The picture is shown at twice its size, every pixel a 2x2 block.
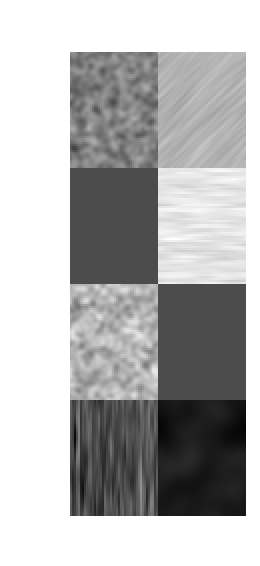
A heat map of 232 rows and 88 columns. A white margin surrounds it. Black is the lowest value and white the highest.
The table splits into 4 rows of 2 panels. Panel 1,1: middling, blotchy. Panel 1,2: high, slanting up to the right, faint in contrast. Panel 2,1: low, flat. Panel 2,2: very high, streaked across, faint in contrast. Panel 3,1: high, blotchy. Panel 3,2: low, flat. Panel 4,1: low, streaked downward. Panel 4,2: very low, smooth, faint in contrast.
